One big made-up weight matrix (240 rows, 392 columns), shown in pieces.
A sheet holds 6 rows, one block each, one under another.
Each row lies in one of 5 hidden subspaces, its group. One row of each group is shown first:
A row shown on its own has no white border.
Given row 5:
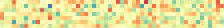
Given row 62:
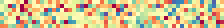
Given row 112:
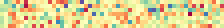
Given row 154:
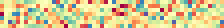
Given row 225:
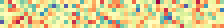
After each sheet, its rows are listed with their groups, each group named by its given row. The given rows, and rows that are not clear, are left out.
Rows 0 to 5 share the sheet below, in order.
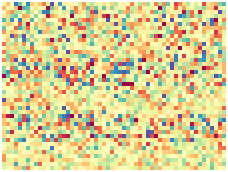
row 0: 62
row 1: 62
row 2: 154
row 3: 154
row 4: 112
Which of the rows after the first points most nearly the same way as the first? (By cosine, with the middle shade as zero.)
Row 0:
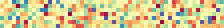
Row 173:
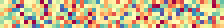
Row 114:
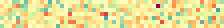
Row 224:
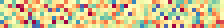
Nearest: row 114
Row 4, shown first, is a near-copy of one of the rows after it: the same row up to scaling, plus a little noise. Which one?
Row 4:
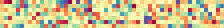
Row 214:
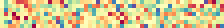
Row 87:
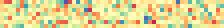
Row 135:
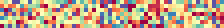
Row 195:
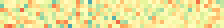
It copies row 87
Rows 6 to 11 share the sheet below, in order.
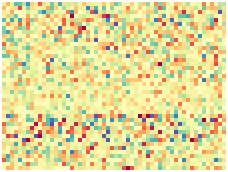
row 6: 62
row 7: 225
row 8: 62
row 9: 62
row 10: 5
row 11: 154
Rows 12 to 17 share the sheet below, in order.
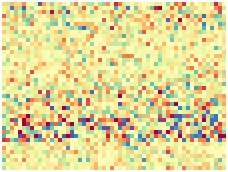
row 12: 62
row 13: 154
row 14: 5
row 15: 225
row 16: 62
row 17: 225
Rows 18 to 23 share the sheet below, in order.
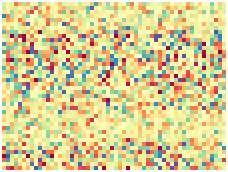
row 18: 154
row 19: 62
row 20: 5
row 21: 62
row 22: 154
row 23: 154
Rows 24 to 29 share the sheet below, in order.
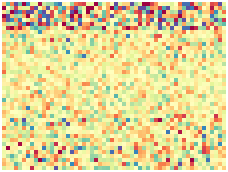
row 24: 154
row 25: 62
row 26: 154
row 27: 154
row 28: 62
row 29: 5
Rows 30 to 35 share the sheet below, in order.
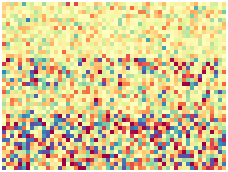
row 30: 112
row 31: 154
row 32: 5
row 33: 5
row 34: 154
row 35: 62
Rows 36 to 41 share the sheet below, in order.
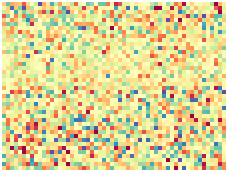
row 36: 62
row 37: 5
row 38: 62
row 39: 112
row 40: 5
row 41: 62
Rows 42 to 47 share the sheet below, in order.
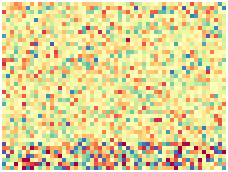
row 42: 112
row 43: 5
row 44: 112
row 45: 225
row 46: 62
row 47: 5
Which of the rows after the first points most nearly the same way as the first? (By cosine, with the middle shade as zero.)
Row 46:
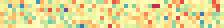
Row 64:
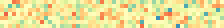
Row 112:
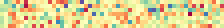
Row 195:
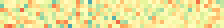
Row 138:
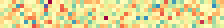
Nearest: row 64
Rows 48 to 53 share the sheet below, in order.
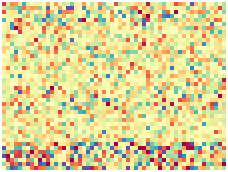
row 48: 225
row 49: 5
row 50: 112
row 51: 62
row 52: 154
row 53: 154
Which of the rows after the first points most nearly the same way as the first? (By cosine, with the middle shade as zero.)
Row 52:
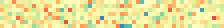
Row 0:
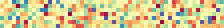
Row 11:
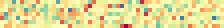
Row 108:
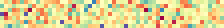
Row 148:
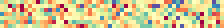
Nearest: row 108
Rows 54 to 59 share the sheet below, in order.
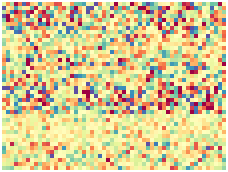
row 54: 154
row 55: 112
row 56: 112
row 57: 225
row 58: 225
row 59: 5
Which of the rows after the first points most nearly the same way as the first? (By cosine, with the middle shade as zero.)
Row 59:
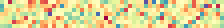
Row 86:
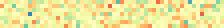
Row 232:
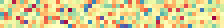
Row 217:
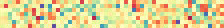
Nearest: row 86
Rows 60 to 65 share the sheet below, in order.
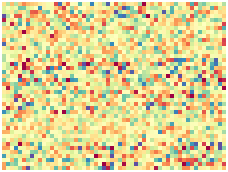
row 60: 154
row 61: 225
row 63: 112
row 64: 112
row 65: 5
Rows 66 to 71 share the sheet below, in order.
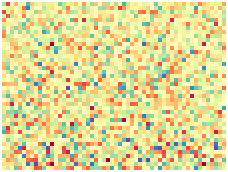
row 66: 112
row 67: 5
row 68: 154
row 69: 112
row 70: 154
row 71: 62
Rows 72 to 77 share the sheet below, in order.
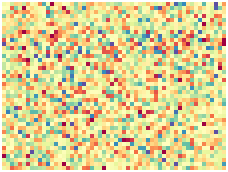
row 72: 62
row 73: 225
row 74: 62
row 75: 5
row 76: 154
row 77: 154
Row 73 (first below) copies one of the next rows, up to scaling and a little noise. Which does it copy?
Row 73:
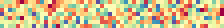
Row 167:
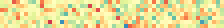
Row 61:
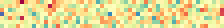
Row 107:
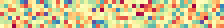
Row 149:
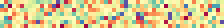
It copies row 61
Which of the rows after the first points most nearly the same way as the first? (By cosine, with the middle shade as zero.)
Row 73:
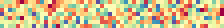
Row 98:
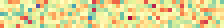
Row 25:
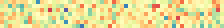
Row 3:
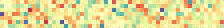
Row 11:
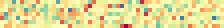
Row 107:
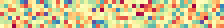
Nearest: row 98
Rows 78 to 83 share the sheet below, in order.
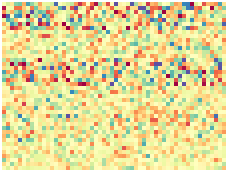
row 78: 154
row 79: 225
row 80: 62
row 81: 225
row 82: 112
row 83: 154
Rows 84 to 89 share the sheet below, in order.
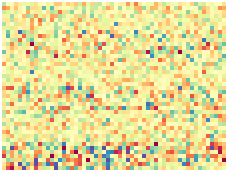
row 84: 5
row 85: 5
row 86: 5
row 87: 112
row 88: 112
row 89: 5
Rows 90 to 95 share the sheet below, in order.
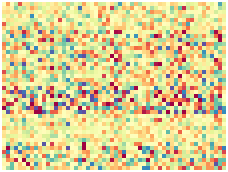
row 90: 5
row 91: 62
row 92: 62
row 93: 62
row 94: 62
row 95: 225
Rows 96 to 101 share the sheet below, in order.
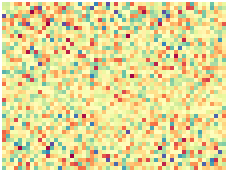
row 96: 154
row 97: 62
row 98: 225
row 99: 154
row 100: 112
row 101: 62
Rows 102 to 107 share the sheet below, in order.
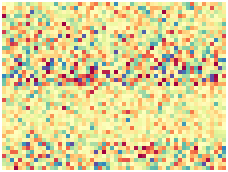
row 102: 154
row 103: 225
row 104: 62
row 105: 154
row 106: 62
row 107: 225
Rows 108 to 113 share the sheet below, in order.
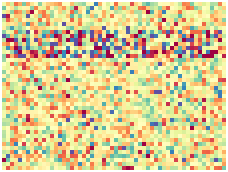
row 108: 154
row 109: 112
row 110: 62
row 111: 62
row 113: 154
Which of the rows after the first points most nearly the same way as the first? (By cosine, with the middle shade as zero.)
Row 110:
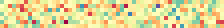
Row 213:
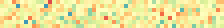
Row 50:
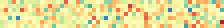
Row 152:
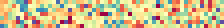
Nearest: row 50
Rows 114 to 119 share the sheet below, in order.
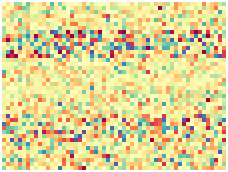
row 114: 62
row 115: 112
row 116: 154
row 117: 225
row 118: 112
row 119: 62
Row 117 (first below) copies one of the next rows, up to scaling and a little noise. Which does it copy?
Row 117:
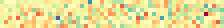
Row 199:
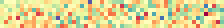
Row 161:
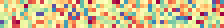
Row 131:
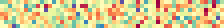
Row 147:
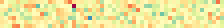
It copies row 199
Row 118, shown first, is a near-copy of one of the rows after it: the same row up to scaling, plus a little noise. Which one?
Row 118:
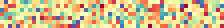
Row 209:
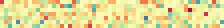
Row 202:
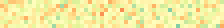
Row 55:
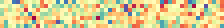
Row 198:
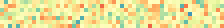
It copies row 198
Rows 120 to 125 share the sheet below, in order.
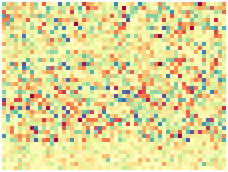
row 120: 112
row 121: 62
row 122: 62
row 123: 154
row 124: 5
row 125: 62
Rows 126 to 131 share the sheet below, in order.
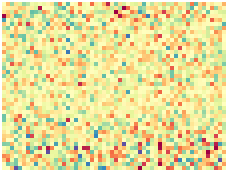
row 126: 154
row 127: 62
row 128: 112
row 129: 62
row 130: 225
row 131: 225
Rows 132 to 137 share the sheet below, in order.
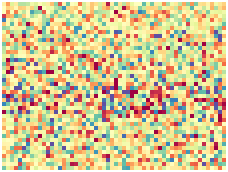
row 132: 154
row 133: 62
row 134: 225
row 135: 112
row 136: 5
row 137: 62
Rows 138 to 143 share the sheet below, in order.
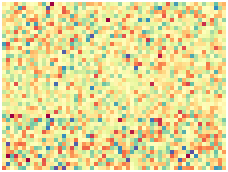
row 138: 62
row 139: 154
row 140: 5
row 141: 112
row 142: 225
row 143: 112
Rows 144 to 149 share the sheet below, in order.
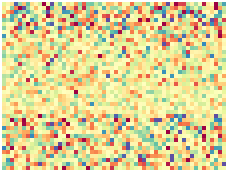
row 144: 62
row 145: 5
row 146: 62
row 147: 225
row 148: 62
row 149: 225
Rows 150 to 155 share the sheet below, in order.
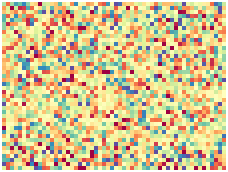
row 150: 62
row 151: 62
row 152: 62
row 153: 225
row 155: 62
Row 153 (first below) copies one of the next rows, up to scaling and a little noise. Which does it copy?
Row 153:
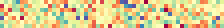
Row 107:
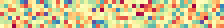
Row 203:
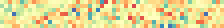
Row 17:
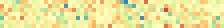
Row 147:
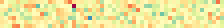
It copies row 17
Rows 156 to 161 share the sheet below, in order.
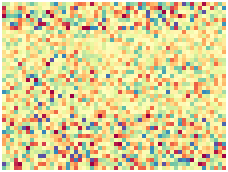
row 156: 154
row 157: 5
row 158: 62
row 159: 5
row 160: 225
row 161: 225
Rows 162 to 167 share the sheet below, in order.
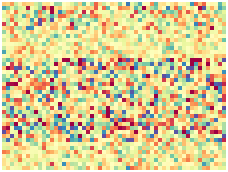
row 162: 5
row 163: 225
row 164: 112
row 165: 112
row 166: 154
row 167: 225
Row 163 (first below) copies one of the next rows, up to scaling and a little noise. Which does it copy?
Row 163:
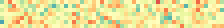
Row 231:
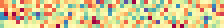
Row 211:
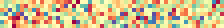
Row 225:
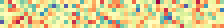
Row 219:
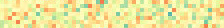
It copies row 225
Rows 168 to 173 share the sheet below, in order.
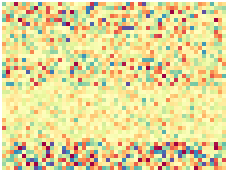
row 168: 154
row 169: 62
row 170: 154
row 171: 5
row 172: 154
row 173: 62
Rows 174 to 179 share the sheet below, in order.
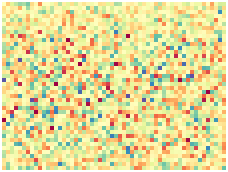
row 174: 62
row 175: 62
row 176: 5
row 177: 5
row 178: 5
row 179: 112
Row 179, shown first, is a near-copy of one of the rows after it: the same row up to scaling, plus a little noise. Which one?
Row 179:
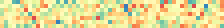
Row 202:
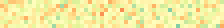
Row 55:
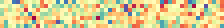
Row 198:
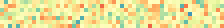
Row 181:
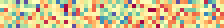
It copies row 55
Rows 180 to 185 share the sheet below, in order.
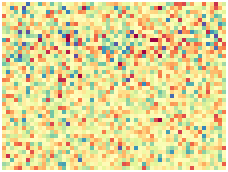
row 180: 62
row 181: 112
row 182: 112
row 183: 112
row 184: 62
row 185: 112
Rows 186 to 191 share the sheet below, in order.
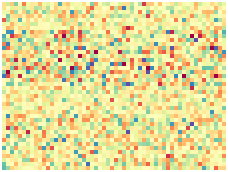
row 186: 154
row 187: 112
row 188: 154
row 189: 5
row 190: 112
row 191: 225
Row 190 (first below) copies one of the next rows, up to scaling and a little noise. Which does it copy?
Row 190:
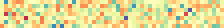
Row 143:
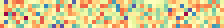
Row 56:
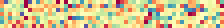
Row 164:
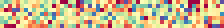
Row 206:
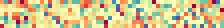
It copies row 143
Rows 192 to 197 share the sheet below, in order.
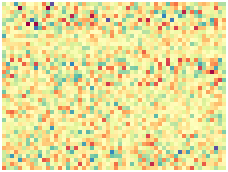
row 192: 62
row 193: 225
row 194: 225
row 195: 112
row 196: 5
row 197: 225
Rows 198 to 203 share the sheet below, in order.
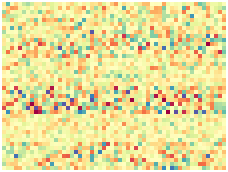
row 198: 112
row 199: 225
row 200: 112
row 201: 62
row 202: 112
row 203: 225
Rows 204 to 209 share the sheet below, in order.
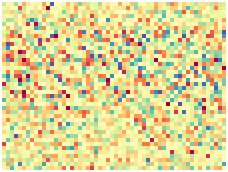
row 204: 62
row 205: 112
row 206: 112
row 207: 62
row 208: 5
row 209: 112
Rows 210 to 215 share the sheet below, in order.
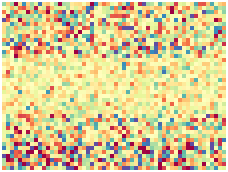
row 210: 154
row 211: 225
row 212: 225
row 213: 62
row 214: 112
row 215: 154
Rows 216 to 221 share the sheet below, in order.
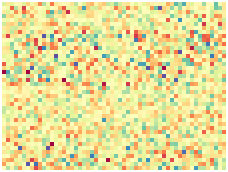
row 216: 62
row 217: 5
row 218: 154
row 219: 225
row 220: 5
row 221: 62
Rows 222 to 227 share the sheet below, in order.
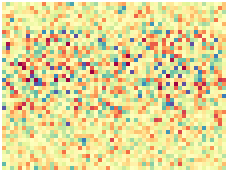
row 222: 225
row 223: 225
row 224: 62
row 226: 62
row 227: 5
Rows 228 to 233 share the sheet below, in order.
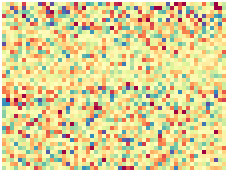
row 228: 62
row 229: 154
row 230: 154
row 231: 225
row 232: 154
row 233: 154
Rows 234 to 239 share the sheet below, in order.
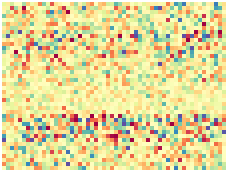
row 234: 62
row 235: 5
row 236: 62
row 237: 154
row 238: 225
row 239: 62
